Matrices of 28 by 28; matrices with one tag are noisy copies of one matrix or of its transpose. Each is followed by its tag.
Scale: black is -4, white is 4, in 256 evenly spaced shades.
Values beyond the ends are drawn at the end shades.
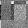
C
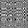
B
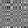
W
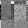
C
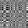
W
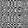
B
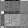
C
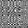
B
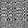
B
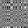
W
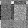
C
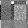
C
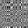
W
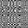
B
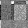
C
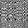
B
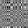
W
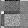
C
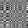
W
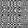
B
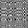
B
